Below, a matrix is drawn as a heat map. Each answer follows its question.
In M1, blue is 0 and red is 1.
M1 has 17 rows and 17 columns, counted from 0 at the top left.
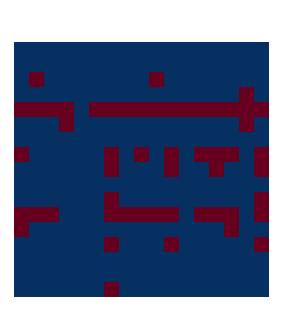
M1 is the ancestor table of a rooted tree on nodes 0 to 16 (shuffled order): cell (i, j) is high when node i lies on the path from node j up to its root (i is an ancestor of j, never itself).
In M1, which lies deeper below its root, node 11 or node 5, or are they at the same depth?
the same depth
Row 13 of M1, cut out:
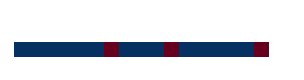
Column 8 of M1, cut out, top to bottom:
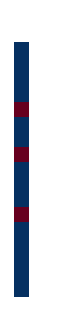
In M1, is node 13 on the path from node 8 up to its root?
no
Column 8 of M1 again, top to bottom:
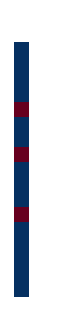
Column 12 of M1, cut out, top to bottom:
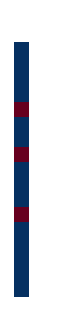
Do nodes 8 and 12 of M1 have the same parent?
yes
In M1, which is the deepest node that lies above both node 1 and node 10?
11
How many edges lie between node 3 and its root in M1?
2
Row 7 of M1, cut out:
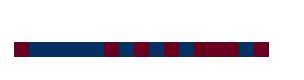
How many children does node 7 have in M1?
2
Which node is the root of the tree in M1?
4
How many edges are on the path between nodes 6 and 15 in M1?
10
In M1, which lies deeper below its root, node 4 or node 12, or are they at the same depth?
node 12
